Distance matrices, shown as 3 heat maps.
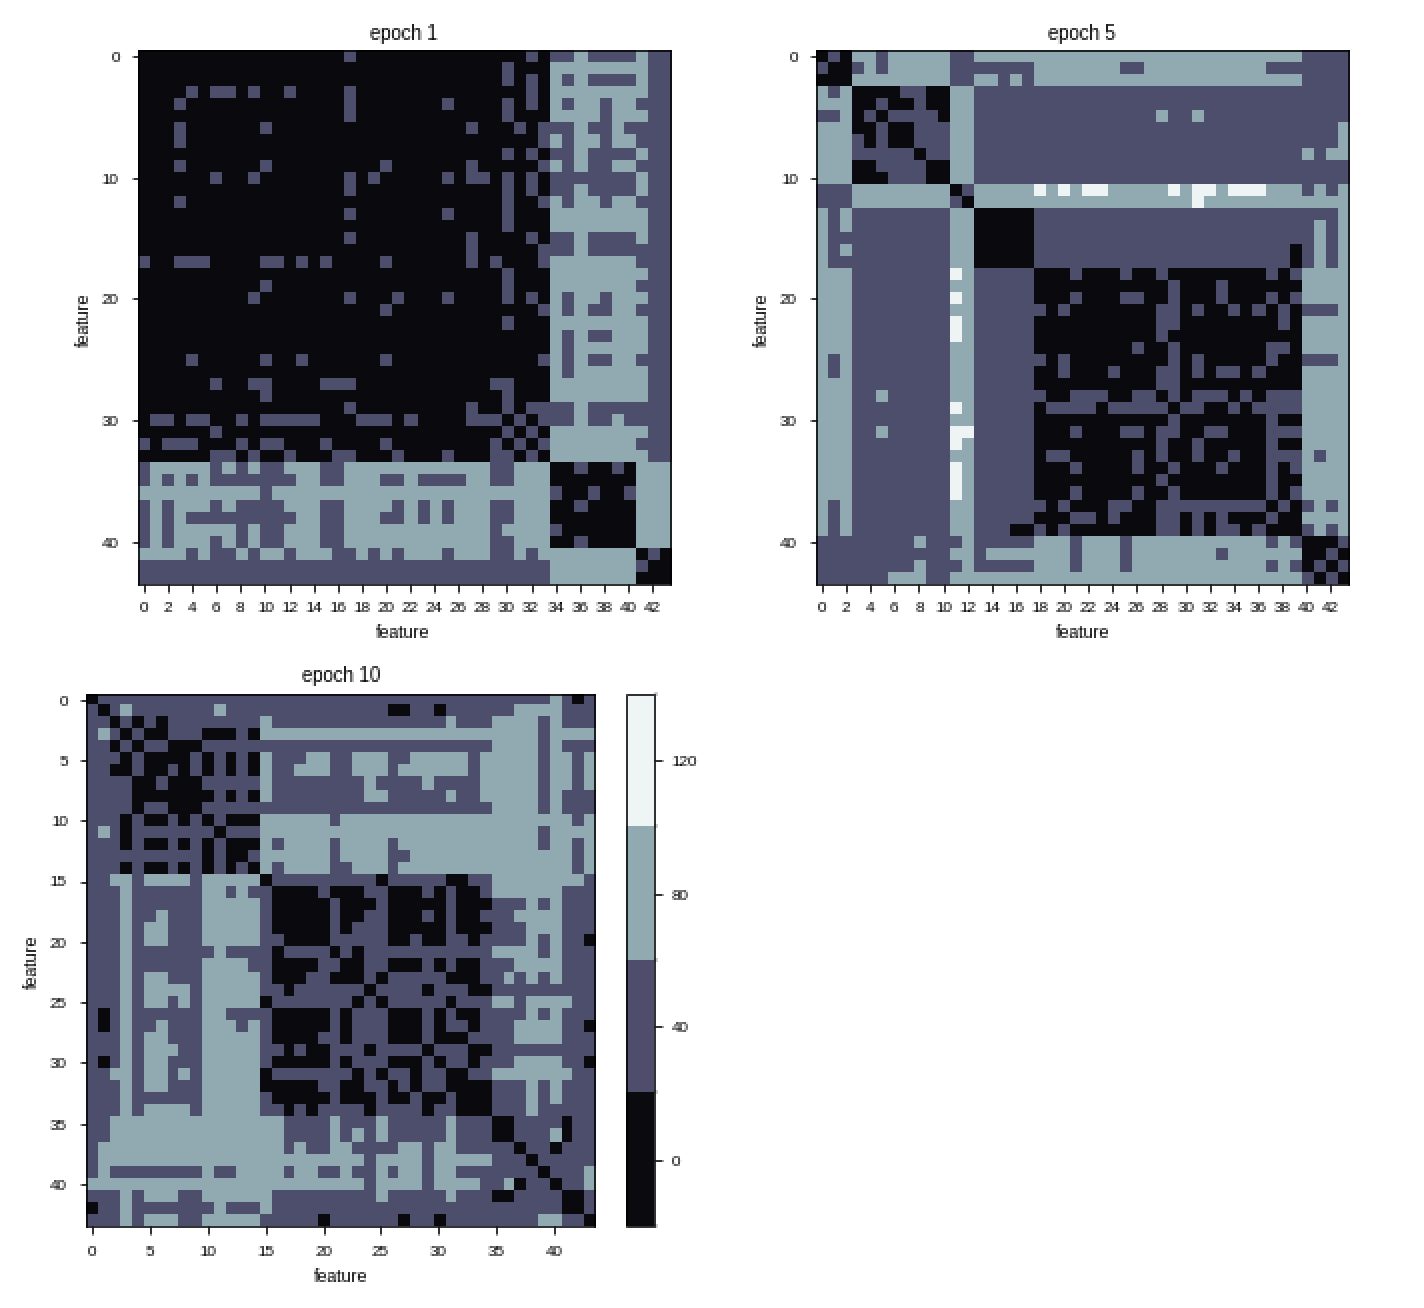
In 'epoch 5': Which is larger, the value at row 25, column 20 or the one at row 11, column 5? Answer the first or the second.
the second
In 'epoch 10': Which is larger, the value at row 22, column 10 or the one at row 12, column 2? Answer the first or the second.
the first
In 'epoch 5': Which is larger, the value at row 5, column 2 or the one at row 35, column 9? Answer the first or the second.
the first
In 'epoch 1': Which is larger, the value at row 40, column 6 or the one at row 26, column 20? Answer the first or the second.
the first
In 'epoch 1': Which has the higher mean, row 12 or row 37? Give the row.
37
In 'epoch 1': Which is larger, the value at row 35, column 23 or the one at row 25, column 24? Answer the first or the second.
the first
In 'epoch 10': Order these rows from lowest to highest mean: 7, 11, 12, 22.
22, 7, 12, 11
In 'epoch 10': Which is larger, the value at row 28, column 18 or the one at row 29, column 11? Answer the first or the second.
the second
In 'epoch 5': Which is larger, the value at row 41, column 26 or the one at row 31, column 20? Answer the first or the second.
the first
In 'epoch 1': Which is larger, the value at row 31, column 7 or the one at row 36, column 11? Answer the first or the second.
the second
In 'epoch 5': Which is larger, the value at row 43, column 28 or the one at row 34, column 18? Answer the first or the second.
the first
